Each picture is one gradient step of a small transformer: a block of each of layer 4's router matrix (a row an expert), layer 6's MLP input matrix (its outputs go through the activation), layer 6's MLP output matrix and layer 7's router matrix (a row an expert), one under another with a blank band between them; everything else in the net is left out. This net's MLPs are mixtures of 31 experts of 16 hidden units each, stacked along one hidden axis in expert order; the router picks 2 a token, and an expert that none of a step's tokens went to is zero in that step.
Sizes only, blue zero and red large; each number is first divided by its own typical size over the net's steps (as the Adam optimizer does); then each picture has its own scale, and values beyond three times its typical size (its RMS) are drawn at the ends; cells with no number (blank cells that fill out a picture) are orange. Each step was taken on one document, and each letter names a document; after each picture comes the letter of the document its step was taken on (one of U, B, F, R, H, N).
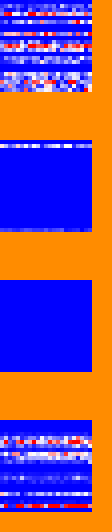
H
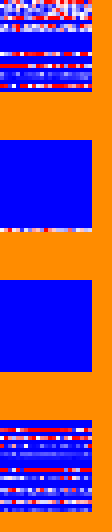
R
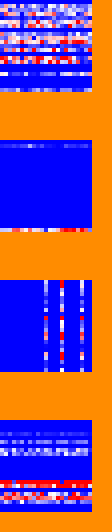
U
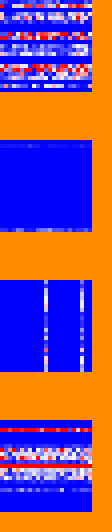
R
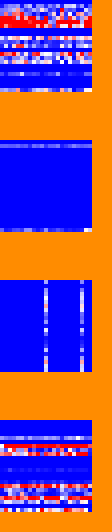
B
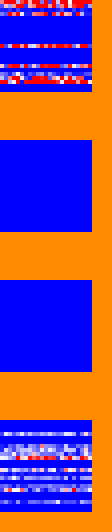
R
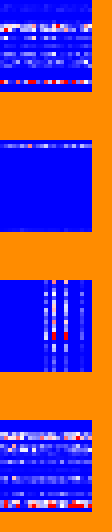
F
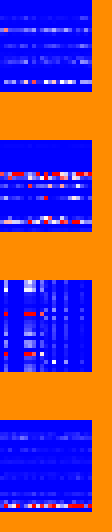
F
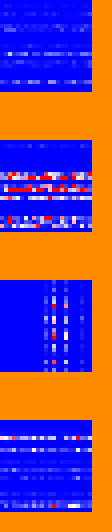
F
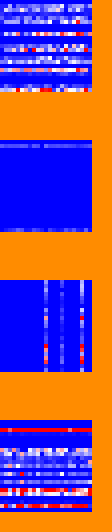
H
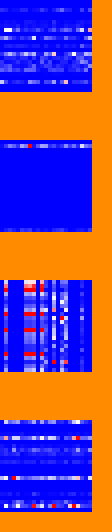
F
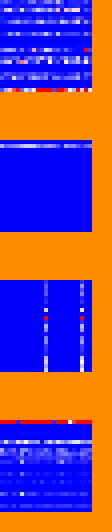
H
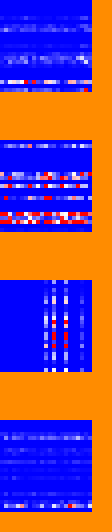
F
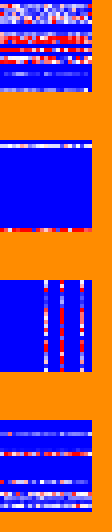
U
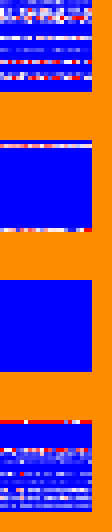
H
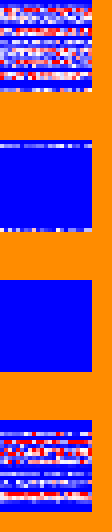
B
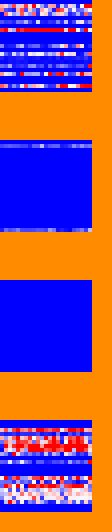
B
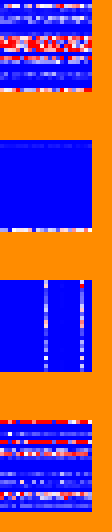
U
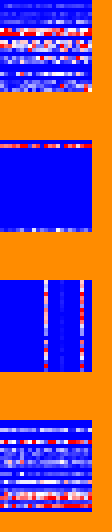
H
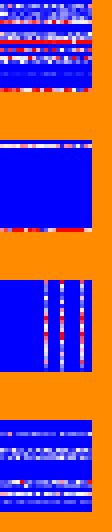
U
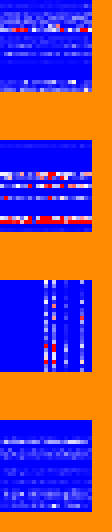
H
